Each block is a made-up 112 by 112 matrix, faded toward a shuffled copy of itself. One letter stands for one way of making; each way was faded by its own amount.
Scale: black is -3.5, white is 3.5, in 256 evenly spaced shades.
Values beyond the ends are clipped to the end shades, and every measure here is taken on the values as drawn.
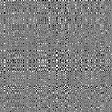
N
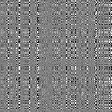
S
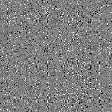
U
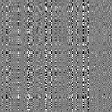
S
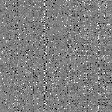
U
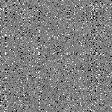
U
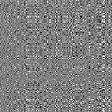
N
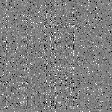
U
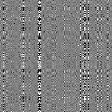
S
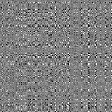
N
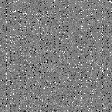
U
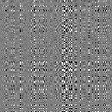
S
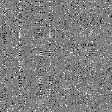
U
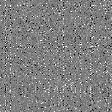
U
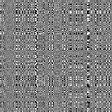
S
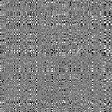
N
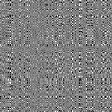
N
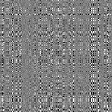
S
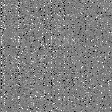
U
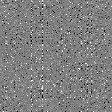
U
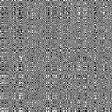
N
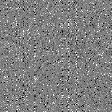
U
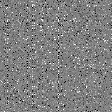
U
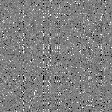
U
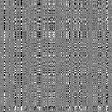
S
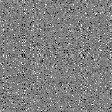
U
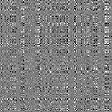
N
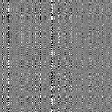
S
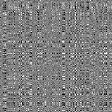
N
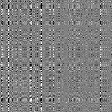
S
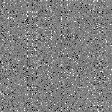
U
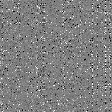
U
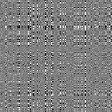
S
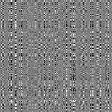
S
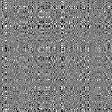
N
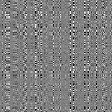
S
